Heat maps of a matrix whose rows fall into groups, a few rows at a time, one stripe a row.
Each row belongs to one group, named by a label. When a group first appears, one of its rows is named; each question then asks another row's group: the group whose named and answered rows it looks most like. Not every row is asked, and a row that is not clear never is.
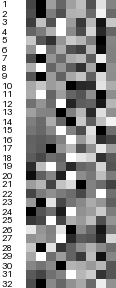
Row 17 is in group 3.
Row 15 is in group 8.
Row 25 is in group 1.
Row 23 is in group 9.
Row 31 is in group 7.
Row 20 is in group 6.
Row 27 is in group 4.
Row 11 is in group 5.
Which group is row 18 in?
7
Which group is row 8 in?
5
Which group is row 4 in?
8
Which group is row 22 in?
3
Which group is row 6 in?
5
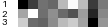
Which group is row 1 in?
7
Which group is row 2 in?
5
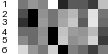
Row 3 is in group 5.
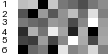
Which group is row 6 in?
6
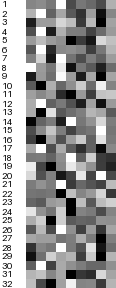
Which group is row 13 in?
9
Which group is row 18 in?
7
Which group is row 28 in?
8
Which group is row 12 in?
5
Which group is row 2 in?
5
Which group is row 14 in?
6
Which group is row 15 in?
3
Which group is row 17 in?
5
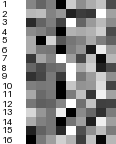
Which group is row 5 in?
9
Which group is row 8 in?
7
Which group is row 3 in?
6
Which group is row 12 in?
7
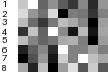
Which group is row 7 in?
6
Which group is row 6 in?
6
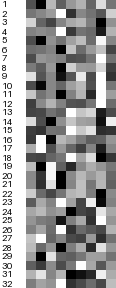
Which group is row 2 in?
4
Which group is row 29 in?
9
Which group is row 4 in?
4
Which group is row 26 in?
4
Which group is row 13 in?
7
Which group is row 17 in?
5
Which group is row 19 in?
9
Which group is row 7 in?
3
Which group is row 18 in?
7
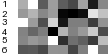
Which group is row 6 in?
3
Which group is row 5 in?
4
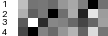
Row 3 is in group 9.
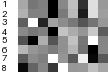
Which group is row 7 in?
8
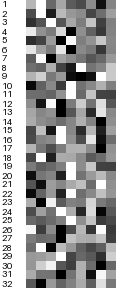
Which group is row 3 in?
1
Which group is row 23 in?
9
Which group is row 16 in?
8
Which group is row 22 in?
6
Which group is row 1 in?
5
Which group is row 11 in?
7
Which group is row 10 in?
6
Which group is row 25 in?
7
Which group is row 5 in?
6
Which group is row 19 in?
7
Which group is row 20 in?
6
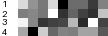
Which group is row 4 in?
9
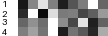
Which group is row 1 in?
3
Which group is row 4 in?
4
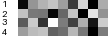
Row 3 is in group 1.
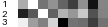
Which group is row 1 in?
5
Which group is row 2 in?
1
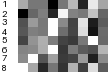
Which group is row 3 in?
8
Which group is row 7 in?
5
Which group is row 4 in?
8
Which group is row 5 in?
3
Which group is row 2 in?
6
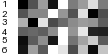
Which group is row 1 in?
6
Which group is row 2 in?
8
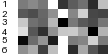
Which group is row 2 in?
7
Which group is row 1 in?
4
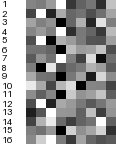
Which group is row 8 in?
9
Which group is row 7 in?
8
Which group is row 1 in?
4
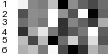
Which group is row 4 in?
3
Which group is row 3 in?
4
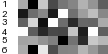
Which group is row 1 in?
9
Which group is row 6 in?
9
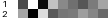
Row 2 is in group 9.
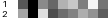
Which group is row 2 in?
9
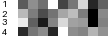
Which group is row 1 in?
8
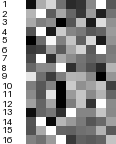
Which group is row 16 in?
4
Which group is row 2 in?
5
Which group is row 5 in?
1
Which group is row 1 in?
3
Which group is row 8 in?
4
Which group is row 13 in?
6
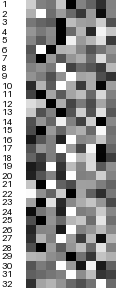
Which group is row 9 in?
7
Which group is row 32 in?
3
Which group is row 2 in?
5
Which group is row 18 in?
7
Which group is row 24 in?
6
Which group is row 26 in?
6
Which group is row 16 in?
6
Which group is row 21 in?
9
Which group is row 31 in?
7
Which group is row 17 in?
8
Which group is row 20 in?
6
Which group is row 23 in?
9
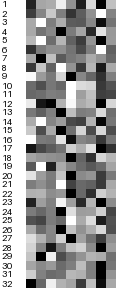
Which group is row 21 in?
4
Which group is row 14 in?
5
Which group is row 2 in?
3
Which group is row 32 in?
1
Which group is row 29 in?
9
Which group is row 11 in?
7
